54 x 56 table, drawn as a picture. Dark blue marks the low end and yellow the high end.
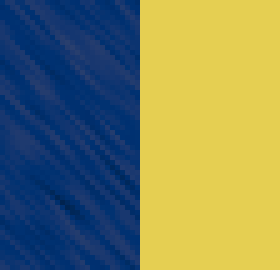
The table splits into one row of 2 panels. Panel 1,1: very low, slanting down to the right, faint in contrast. Panel 1,2: very high, flat.
